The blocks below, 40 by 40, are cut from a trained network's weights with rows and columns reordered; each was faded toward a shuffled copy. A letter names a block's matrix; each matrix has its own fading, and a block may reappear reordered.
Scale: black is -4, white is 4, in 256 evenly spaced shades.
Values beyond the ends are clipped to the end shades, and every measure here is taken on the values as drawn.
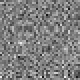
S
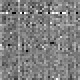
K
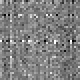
K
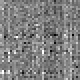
K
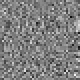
S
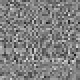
S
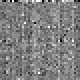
K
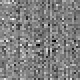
K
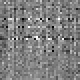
K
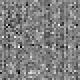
K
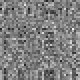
S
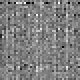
K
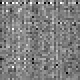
K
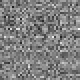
S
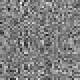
S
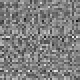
S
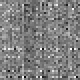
K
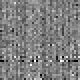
K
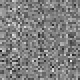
S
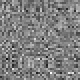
S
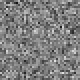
S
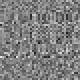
S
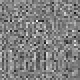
S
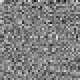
S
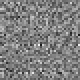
S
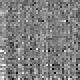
K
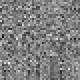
S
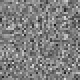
S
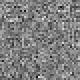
S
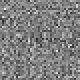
S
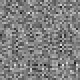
S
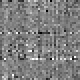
K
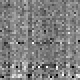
K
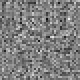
S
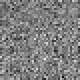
S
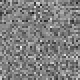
S
